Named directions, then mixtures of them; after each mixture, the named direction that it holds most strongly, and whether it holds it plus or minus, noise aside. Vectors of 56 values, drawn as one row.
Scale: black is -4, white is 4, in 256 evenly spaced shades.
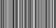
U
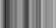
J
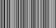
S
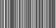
S, minus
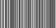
S, minus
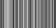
U, plus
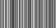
S, minus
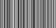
U, minus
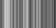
J, minus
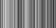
J, minus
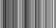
J, plus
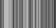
J, minus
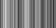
J, minus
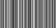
U, plus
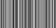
U, plus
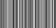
U, plus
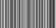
S, minus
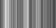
J, minus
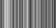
J, minus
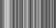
J, minus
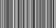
U, minus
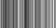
J, plus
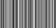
U, plus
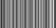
U, plus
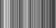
J, minus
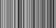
U, minus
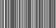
S, minus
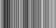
J, plus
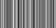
U, minus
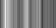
J, minus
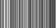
S, minus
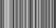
U, plus
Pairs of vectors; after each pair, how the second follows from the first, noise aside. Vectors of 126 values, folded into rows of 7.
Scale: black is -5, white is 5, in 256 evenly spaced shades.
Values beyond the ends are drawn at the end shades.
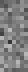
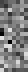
scaled up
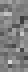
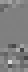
partly zeroed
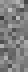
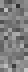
wrapped around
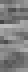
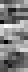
scaled up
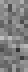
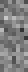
wrapped around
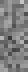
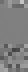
partly zeroed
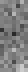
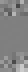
partly zeroed
